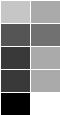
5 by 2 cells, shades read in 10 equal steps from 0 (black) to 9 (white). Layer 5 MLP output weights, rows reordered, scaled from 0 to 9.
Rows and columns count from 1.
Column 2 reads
6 4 6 6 9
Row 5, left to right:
0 9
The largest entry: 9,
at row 5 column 2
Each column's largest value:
7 9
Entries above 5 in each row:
2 0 1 1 1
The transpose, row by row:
7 3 2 2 0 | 6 4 6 6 9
